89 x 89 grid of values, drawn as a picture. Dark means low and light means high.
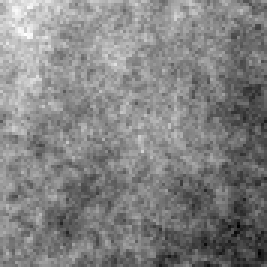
Grain: blotchy. Mirror symmetry: none. Odd rows or columns: none. Slope: up to the top left. Ninth with the lowest average: bottom right. Ninth with the highest average: top left. Histogram: bell-shaped.
